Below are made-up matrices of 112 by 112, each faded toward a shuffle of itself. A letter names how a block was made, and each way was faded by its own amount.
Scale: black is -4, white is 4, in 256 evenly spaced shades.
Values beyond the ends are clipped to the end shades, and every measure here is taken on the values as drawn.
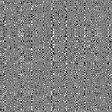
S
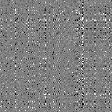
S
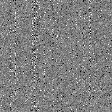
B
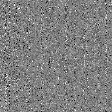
B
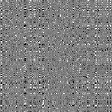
S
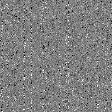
B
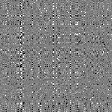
S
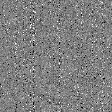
B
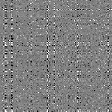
S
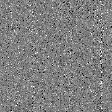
B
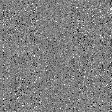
B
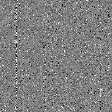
B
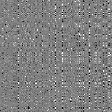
S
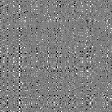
S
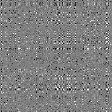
S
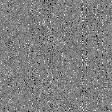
B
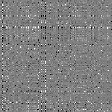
S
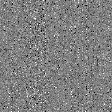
B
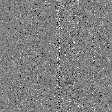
B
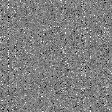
B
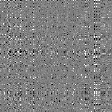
S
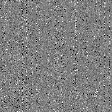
B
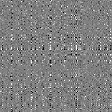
S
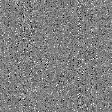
B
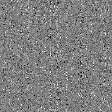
B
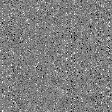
B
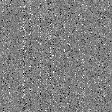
B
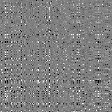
S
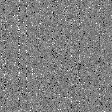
B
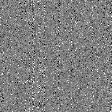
B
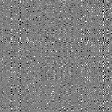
S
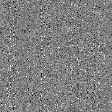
B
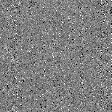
B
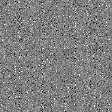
B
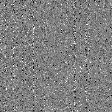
B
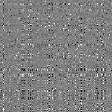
S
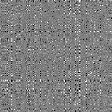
S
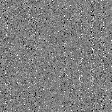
B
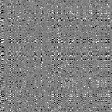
S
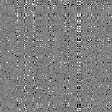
S
